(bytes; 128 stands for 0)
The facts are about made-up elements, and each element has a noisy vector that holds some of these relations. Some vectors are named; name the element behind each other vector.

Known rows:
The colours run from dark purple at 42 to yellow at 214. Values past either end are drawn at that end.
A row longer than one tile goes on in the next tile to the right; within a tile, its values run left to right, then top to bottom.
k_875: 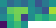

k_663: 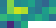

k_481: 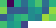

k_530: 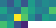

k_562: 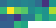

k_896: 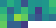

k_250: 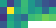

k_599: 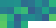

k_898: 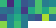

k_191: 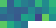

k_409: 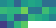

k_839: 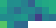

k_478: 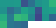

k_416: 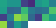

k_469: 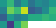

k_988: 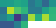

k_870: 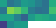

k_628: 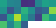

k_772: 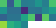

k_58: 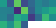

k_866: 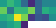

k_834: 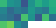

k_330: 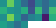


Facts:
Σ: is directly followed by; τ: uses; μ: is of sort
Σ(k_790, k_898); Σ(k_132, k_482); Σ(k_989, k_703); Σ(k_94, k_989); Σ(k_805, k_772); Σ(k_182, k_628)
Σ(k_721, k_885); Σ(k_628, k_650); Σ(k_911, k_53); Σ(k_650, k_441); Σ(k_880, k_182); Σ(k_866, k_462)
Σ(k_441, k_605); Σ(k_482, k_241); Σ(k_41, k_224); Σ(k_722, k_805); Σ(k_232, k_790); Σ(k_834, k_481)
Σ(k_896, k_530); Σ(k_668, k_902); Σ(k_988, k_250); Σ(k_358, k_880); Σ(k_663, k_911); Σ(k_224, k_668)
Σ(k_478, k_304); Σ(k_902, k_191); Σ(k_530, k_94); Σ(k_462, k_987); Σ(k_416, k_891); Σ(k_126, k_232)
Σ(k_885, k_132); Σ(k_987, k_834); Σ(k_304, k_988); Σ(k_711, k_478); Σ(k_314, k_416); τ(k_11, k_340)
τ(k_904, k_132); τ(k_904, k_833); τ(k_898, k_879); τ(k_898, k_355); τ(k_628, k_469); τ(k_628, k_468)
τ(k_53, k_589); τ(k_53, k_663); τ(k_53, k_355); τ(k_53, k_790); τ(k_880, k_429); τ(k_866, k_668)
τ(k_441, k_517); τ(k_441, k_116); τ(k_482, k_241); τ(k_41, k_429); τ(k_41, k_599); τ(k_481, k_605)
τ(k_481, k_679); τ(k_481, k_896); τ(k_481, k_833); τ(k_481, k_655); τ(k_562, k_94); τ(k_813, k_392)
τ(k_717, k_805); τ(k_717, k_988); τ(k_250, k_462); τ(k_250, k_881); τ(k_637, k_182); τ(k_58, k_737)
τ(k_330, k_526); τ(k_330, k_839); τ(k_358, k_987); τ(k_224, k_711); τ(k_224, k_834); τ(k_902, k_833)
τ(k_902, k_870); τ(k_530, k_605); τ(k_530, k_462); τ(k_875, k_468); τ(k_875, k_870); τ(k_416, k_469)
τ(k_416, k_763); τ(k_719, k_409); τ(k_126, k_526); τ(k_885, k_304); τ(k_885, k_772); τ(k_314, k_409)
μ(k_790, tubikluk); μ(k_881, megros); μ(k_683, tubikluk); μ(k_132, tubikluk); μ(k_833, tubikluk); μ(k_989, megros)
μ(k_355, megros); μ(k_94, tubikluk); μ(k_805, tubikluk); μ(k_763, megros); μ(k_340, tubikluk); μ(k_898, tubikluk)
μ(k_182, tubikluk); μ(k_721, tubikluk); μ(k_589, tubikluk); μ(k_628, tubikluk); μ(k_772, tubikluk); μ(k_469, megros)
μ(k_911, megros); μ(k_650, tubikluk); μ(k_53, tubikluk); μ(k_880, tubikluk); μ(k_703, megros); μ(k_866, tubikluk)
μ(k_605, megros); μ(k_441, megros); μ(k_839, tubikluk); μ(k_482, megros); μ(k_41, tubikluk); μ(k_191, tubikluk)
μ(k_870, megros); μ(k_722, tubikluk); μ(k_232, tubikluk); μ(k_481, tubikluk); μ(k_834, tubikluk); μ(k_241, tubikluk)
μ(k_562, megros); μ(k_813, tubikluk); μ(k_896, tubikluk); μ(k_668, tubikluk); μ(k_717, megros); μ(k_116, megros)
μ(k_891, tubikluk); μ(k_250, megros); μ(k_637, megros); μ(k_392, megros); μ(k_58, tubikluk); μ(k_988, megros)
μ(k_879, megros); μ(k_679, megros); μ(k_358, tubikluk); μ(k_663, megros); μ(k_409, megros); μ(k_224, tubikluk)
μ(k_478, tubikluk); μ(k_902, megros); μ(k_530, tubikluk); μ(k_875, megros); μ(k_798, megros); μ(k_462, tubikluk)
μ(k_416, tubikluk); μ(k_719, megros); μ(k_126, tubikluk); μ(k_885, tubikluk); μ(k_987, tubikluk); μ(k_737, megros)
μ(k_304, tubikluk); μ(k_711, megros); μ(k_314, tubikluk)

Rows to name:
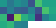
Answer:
k_340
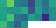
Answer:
k_526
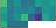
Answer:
k_132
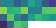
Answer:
k_719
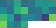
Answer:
k_429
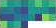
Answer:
k_241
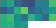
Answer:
k_468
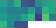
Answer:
k_805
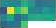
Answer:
k_881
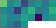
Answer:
k_987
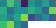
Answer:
k_224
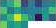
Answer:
k_885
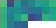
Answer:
k_833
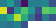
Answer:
k_314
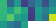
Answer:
k_904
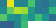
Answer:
k_711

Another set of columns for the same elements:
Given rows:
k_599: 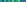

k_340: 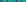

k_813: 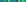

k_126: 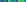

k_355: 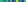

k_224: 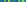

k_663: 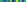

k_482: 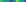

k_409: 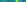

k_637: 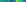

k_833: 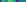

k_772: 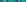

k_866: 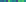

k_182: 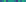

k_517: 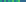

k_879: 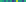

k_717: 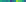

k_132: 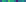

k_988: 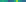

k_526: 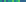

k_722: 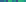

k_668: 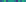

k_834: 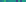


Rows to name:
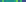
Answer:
k_870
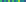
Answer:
k_11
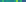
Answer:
k_881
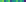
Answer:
k_902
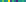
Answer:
k_481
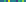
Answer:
k_416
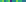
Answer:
k_250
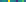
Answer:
k_530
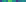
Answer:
k_462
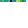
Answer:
k_441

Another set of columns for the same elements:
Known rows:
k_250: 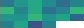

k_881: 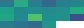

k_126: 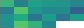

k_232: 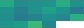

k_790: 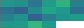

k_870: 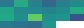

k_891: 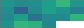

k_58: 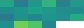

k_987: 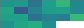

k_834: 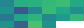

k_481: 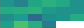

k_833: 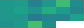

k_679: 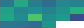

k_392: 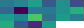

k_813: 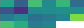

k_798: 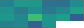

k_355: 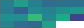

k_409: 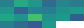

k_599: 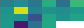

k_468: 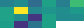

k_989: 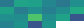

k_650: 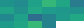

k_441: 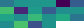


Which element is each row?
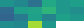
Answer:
k_340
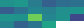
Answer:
k_663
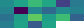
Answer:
k_482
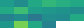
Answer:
k_628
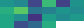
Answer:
k_517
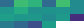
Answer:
k_988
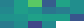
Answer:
k_717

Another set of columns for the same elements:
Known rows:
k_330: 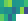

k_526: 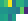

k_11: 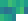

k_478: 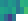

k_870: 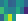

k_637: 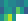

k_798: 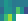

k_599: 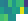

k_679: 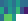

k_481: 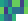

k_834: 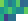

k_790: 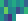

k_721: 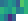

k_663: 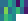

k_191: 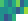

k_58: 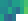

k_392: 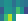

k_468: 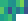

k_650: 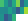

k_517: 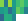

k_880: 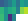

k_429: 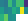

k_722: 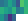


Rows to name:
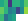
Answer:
k_628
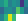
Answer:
k_482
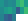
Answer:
k_340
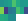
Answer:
k_904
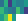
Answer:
k_875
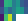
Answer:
k_409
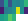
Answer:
k_717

